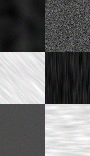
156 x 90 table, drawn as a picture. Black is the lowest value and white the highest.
The table splits into 3 rows of 2 panels. Panel 1,1: very low, smooth, faint in contrast. Panel 1,2: low, fine-grained. Panel 2,1: very high, slanting down to the right, faint in contrast. Panel 2,2: very low, streaked downward, faint in contrast. Panel 3,1: low, flat. Panel 3,2: very high, streaked across, faint in contrast.
